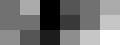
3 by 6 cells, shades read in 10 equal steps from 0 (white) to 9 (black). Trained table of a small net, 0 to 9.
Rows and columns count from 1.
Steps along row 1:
down up down down down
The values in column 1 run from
4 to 5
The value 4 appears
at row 3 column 1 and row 3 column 4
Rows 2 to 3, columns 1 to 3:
5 5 9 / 4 6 8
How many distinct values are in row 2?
4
